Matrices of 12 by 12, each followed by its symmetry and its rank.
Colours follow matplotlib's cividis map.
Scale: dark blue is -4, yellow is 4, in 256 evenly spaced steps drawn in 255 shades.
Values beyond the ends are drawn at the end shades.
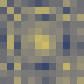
symmetric, rank two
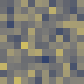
neither, full rank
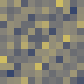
symmetric, full rank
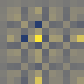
symmetric, rank two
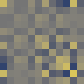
symmetric, rank two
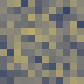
neither, full rank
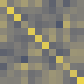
symmetric, full rank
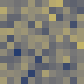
neither, full rank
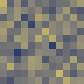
neither, full rank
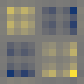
symmetric, rank one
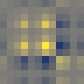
symmetric, rank one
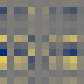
neither, rank one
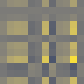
neither, rank one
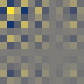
symmetric, rank one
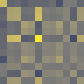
symmetric, rank two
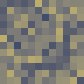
symmetric, full rank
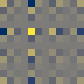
symmetric, rank one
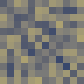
symmetric, full rank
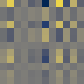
neither, rank one
